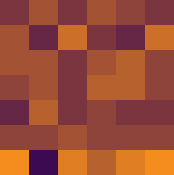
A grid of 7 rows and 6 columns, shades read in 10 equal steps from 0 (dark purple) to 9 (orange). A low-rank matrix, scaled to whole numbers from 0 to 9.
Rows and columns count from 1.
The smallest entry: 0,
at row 7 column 2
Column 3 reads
3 7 3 3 3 5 8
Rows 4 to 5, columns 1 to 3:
4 5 3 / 2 6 3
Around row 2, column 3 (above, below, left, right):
3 3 2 3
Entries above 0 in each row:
6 6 6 6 6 6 5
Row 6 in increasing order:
4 4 4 4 4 5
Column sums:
32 27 32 33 33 34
